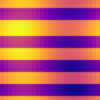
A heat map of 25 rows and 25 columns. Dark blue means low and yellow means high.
Ninth with the lowest average: bottom right. Ninth with the highest average: top left. Stripes: horizontal, repeating 4 times.
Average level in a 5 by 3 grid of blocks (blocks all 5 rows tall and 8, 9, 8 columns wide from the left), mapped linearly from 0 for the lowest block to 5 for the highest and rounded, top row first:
3 1 1 | 5 3 3 | 4 2 2 | 2 1 0 | 2 1 0
